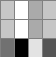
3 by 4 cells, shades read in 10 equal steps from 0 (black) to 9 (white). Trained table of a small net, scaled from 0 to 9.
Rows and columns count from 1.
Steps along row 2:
up down up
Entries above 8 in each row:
1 1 0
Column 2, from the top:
9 9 0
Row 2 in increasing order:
6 7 7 9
